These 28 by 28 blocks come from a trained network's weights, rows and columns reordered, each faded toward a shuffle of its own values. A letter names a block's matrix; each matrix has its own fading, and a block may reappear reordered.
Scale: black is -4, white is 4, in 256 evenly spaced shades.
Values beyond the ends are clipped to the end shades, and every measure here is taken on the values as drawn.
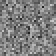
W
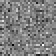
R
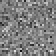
R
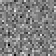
W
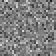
W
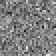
W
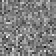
W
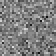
W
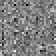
R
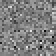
R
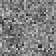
W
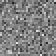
W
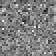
W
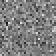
R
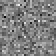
R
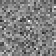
W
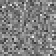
W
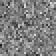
W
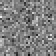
R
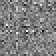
R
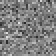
W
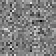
R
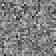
W
